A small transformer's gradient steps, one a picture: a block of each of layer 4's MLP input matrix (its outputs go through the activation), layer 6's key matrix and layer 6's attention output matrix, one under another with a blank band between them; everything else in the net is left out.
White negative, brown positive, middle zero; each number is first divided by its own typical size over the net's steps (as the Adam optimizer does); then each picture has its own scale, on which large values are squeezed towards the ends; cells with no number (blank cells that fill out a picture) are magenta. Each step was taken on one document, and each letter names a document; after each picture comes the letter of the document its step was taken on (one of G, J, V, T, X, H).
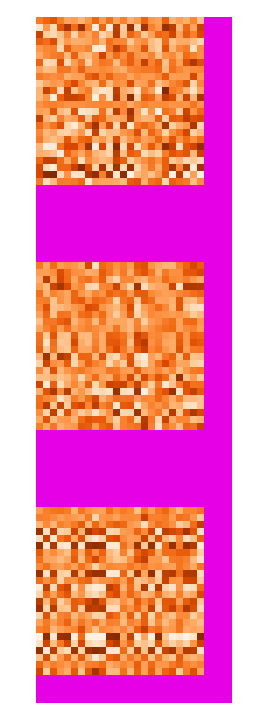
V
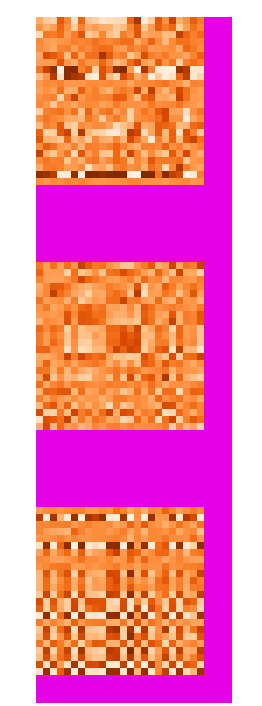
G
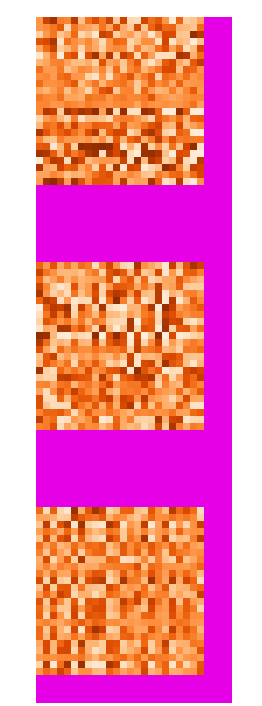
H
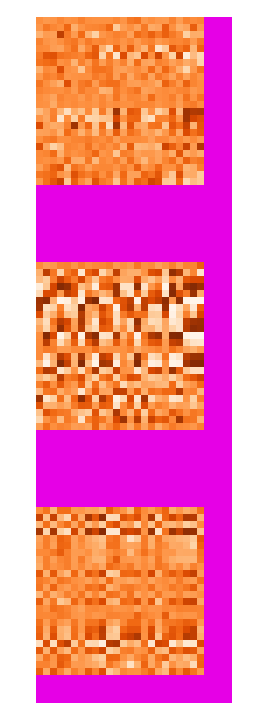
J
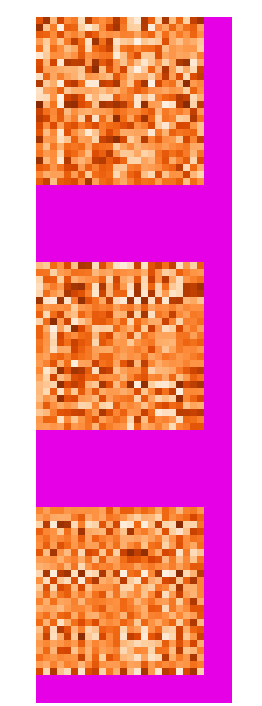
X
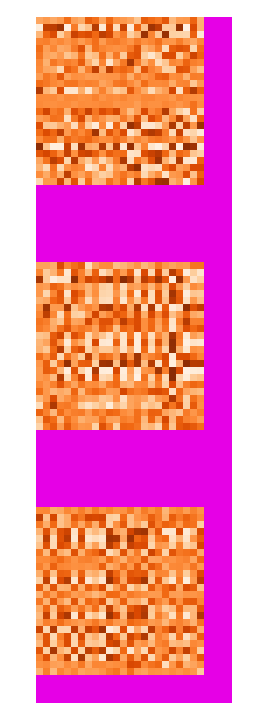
H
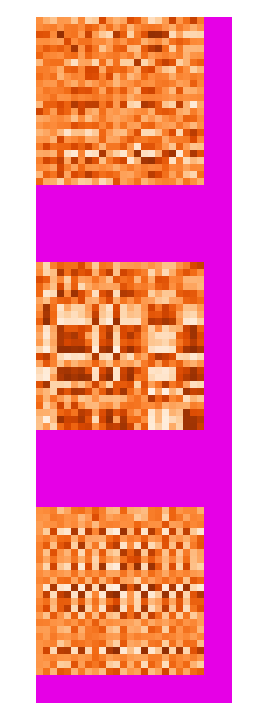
H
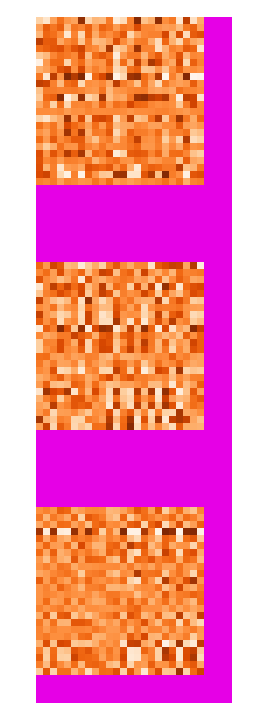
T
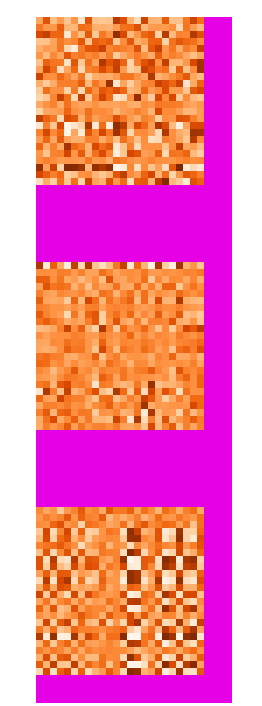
T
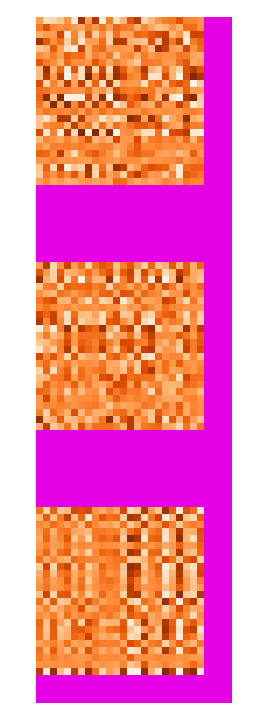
T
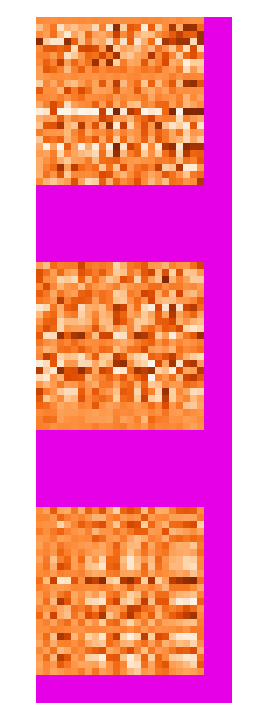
J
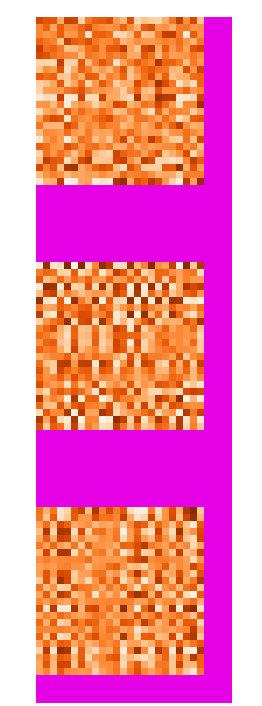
X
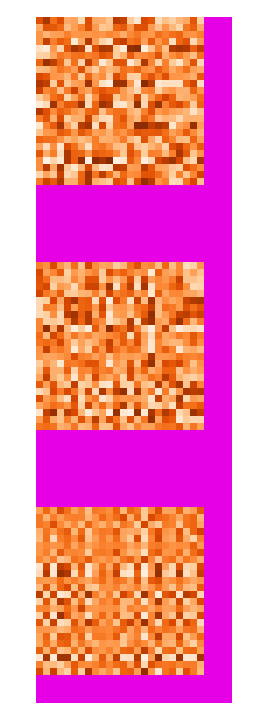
X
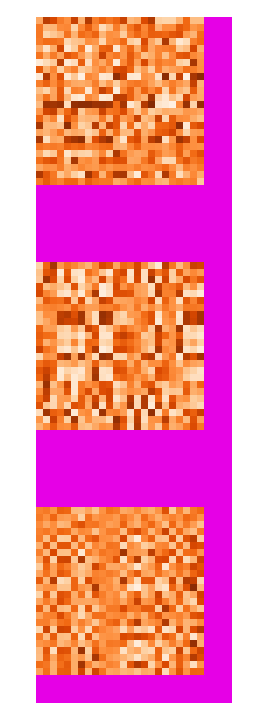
X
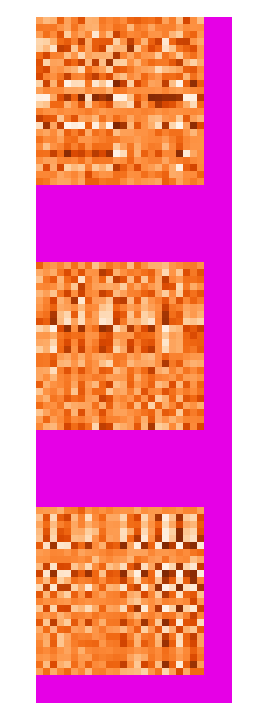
T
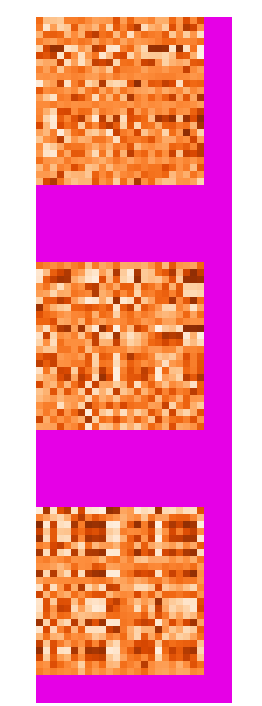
V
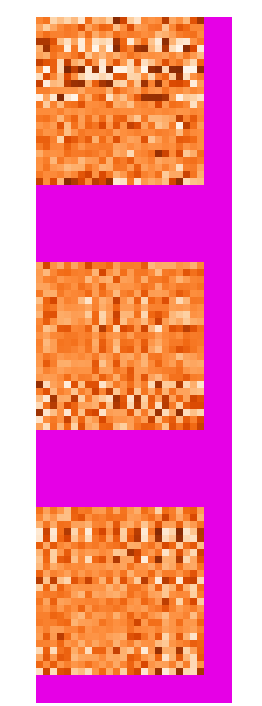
T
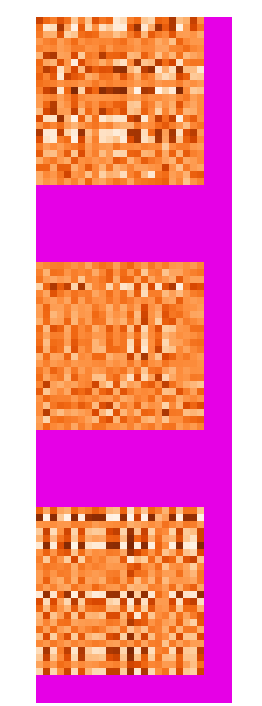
G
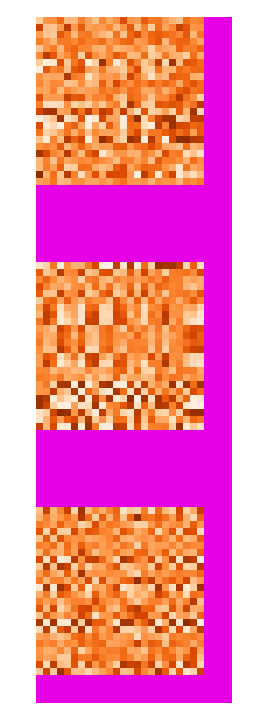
X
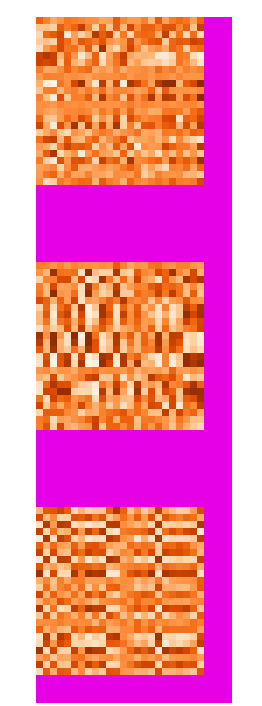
V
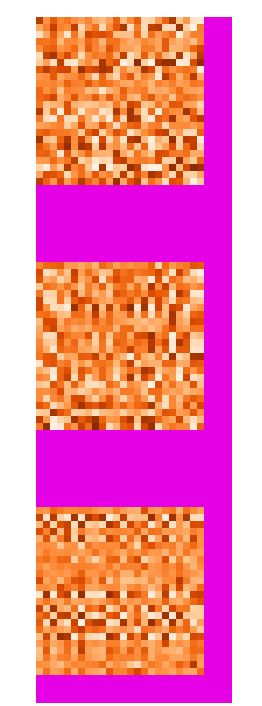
H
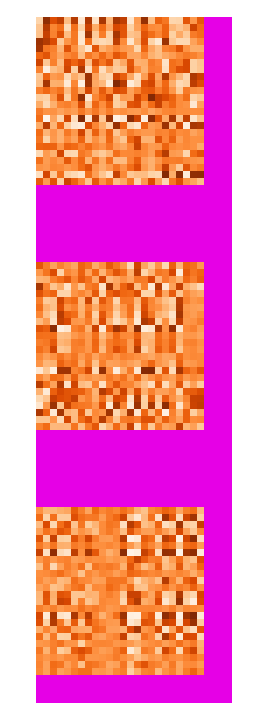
T
